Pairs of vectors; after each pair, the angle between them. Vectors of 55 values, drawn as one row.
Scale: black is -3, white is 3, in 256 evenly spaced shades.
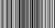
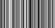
orthogonal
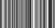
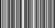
partly aligned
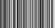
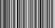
nearly parallel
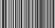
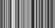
orthogonal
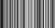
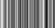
partly opposed
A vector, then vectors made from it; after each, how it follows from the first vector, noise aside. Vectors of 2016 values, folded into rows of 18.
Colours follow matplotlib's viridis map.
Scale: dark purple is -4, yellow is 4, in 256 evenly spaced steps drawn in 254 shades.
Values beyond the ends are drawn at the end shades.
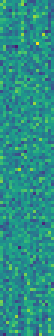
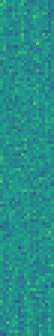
shrunk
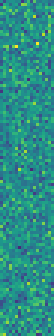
sign-scrambled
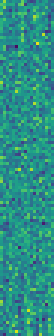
copied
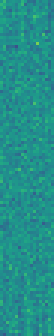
shrunk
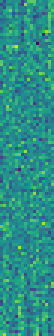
negated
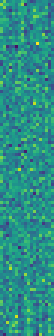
copied
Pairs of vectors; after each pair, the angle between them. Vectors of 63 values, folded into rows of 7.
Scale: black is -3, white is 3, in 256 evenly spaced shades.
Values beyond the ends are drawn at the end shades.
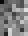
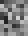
partly aligned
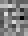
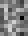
partly aligned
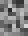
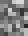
nearly opposite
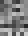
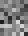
partly opposed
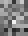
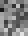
partly opposed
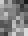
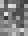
partly aligned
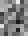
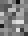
nearly opposite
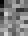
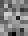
partly aligned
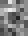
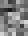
nearly opposite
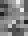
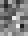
orthogonal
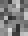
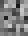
partly opposed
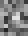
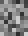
partly aligned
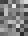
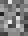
partly aligned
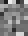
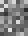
partly aligned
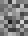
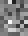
nearly opposite
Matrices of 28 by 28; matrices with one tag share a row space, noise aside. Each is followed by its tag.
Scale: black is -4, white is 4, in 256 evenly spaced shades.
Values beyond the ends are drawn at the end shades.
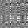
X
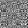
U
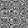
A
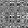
X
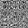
A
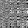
X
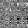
X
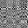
U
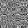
U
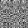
A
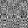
U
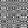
U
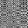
U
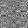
U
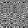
A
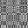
U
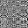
U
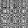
A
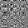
A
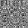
A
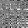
X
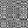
U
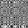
A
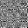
U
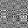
U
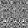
A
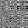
X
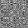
A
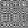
A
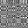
U
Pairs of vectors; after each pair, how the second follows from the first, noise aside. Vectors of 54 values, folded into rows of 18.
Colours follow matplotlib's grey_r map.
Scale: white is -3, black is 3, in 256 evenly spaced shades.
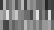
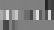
partly zeroed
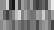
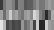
reversed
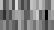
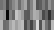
reversed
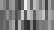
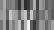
reversed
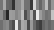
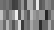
reversed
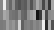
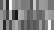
reversed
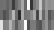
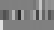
partly zeroed
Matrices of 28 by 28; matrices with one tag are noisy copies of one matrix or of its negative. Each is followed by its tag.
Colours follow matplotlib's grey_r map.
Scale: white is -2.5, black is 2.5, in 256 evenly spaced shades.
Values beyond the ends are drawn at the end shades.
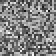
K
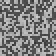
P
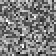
K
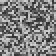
K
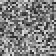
K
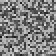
K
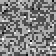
K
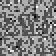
P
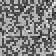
P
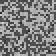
K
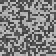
K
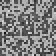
P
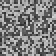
P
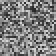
K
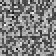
P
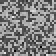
K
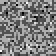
K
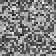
K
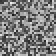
K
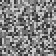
P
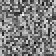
P
